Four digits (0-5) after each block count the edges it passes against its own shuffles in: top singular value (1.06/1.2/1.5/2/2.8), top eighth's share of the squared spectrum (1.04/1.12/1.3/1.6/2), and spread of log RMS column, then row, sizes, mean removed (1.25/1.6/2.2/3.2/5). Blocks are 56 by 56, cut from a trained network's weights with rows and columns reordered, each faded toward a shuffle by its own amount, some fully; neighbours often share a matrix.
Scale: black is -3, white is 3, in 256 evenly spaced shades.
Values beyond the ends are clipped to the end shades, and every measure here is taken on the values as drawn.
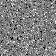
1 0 0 0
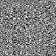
3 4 2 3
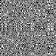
4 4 2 2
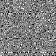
3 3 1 2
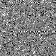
3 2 0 1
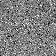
1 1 0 0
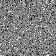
2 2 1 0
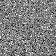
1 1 0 0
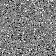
1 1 0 0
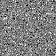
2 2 0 0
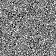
0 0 0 0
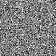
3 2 1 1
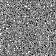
1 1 0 0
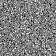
1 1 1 0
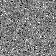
0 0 0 0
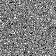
0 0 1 0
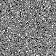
1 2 0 0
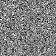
2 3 1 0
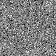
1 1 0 0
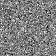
0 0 0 0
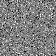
0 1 0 0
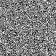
0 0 0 0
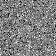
1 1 0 0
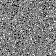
1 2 0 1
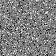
0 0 0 0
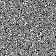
2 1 0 0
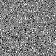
2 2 0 1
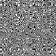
4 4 2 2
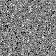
2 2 0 0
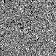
2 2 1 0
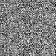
3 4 2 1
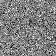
0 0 0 0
